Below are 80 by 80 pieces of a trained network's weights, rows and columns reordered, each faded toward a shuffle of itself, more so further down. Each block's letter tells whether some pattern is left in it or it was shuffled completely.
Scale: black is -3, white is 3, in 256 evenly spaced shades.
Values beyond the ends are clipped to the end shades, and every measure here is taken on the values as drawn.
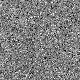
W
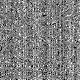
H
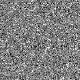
H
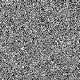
H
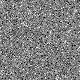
W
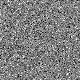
W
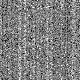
H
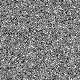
W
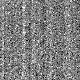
H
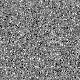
H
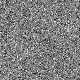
W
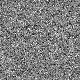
W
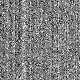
H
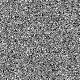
H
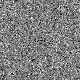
W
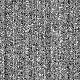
H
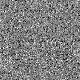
H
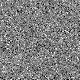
H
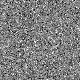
W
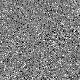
H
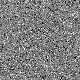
W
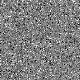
H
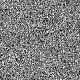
H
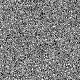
H
